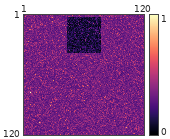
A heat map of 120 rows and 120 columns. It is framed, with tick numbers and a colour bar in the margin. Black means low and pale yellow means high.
An odd patch, lower than its surroundings, sits in the top middle. No regular stripes run through it. The top middle is the ninth with the lowest average. On average the colour sits 30% of the way up the scale.
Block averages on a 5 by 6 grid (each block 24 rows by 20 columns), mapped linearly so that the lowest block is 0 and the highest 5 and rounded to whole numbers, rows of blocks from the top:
5 5 0 0 5 5 / 5 5 2 2 5 5 / 5 5 5 5 5 5 / 5 5 5 5 5 5 / 5 5 5 5 5 5
